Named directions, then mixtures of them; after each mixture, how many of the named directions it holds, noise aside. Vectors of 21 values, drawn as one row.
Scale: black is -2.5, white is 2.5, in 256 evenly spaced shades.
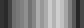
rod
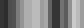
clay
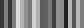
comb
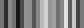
three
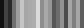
three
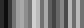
three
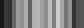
two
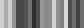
two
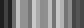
two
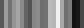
three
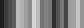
two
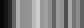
three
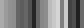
three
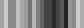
two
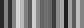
one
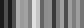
three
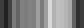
one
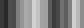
one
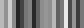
one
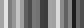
two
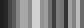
three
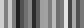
one
